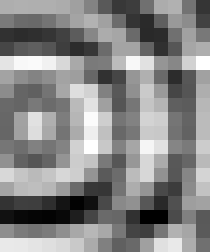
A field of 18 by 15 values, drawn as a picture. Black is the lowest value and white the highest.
The ninth with the highest average is the centre. Rings spread out from the middle left. There is no overall slope. The ninth with the lowest average is the bottom middle.
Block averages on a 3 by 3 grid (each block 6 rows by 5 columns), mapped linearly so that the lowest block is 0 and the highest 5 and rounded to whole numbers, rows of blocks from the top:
211 / 254 / 201
